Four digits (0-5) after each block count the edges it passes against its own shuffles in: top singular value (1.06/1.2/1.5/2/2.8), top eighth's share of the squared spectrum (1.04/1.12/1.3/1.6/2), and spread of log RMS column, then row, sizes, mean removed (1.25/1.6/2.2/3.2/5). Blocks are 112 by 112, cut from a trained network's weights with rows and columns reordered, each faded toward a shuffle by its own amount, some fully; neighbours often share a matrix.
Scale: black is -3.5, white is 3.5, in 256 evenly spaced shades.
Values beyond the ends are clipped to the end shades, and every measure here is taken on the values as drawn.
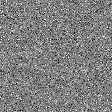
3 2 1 1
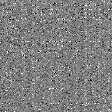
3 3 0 2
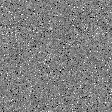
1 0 0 0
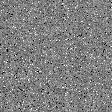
1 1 0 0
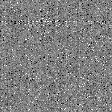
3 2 1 2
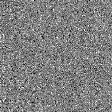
3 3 1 1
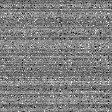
4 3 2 2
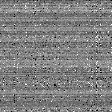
4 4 3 2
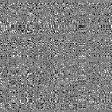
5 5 3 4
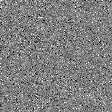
2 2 1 1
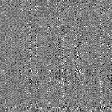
4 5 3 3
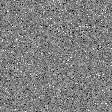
1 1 0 1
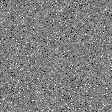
0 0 0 0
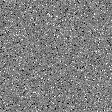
0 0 0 0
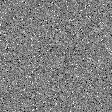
0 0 0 0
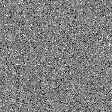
3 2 0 1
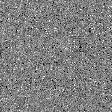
2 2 1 2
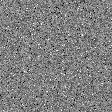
0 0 0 0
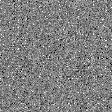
2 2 1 2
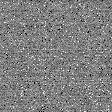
2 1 1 0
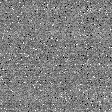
2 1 0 0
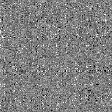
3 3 2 3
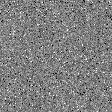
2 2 0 1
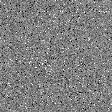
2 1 0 1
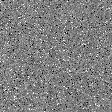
1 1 0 0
